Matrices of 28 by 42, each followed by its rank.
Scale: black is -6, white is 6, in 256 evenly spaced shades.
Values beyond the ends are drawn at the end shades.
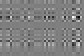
one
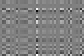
one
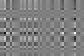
one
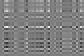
one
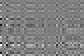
two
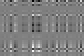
one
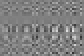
two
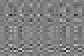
two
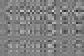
two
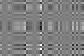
one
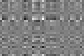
two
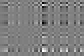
one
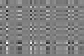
one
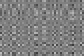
two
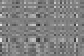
two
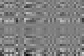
two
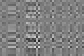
two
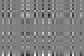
one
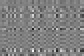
two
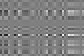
one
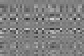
two
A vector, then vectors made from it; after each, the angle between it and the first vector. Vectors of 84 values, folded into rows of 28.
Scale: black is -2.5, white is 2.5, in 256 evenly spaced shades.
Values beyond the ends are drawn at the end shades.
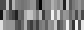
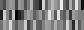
partly aligned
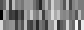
nearly parallel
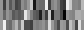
orthogonal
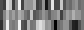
orthogonal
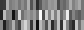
partly aligned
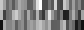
partly opposed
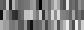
nearly parallel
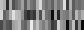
nearly opposite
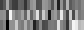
orthogonal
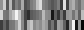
nearly opposite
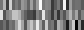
nearly opposite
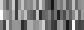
partly opposed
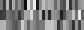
partly aligned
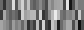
partly aligned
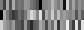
nearly parallel
